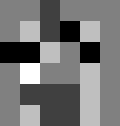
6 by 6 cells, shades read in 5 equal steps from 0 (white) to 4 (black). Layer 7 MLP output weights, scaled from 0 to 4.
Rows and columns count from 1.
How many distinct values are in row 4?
3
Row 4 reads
2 0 2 2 1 2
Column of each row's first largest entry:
3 4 1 1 2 3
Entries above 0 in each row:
6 6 6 5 6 6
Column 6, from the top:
2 2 2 2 2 2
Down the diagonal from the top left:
2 1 1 2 1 2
